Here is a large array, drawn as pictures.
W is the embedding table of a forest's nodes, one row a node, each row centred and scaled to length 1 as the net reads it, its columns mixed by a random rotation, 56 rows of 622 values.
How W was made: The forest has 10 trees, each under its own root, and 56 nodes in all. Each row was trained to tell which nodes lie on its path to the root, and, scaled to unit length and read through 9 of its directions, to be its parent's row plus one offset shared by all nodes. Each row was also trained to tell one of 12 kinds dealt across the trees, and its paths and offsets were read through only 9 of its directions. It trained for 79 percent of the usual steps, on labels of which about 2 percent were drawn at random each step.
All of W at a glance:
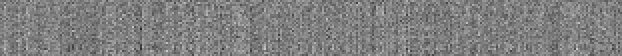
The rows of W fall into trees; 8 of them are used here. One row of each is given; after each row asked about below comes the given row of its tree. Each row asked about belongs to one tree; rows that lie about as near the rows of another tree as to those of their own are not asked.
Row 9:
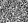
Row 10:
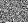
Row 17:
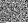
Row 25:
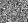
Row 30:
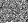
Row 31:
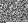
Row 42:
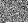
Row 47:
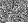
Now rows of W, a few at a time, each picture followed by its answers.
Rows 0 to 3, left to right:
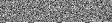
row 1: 30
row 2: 10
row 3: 47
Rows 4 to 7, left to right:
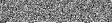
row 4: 17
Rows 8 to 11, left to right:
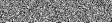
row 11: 9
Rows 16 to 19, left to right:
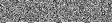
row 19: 10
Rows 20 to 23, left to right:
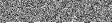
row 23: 10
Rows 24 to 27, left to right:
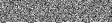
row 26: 30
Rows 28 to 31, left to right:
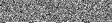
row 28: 47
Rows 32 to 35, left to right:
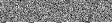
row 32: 10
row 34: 47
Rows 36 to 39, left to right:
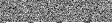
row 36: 30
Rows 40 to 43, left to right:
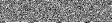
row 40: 31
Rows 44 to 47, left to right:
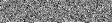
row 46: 47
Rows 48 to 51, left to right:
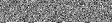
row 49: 47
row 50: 10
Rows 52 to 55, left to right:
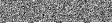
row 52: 42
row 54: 31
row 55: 25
